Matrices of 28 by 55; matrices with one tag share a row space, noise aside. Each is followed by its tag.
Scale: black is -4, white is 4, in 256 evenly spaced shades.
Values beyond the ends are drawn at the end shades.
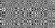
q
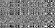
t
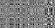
t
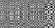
t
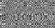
q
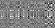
t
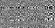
t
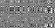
t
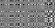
t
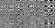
t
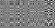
t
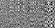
t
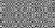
q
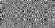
q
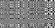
t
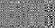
t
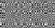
q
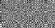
q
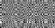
q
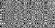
q
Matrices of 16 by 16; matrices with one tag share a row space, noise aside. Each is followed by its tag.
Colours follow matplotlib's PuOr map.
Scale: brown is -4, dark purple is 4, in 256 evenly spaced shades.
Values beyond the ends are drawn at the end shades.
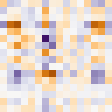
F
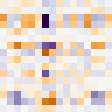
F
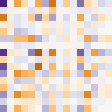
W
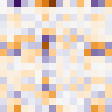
F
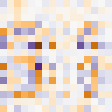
W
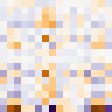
F
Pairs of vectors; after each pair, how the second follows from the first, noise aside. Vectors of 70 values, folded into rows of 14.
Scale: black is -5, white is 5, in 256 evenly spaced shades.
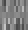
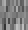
negated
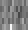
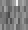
reversed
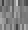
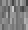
wrapped around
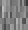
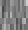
negated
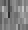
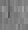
shrunk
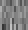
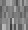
negated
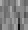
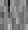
reversed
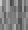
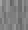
shrunk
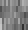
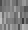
wrapped around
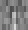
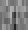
negated
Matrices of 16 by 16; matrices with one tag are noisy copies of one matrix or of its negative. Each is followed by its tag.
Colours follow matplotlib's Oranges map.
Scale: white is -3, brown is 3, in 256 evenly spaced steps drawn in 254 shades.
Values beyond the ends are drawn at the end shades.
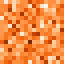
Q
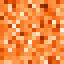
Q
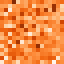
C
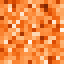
Q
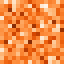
Q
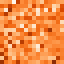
C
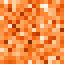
Q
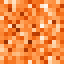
Q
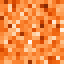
Q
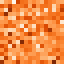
C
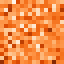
C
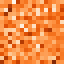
C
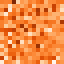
C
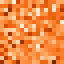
C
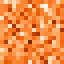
Q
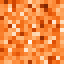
Q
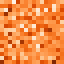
C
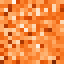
C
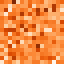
C
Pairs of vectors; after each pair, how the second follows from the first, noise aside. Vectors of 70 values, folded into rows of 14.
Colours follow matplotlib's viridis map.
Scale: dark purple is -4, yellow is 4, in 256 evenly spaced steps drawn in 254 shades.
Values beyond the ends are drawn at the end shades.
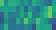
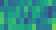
negated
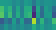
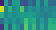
wrapped around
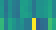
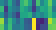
scaled up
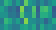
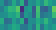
negated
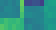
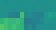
partly zeroed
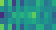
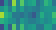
negated
